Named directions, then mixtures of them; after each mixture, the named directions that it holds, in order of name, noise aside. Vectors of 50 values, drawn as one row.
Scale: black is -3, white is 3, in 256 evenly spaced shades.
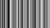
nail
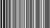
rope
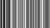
nail, rope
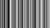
nail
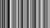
nail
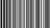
rope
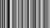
nail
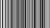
rope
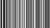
rope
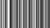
nail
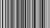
rope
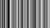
nail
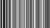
rope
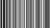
rope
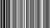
nail, rope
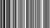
nail, rope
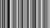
nail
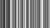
nail, rope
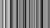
nail, rope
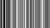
nail, rope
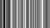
nail, rope
